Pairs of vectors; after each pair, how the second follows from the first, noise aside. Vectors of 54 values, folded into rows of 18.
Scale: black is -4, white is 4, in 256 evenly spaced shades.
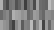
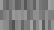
shrunk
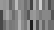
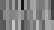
reversed
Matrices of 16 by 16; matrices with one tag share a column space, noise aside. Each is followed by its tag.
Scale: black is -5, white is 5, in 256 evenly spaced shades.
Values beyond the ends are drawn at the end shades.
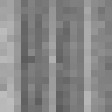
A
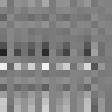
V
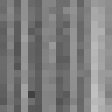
A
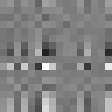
V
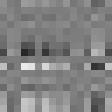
V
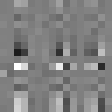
V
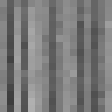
A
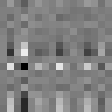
V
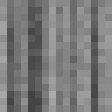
A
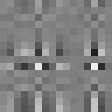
V
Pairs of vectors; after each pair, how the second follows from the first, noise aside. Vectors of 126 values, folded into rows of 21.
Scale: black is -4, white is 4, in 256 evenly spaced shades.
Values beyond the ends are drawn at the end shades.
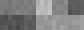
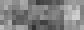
wrapped around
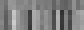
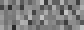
shuffled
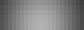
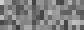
shuffled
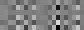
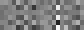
negated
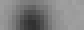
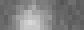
negated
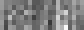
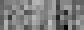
negated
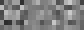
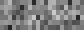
shuffled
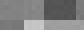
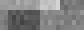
reversed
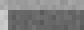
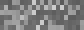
shuffled
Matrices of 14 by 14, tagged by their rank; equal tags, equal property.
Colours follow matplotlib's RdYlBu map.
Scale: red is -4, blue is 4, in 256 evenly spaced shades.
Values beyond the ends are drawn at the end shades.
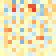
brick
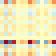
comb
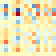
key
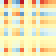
comb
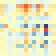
brick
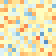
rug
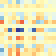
key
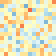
rug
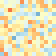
rug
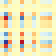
comb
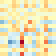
brick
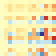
key
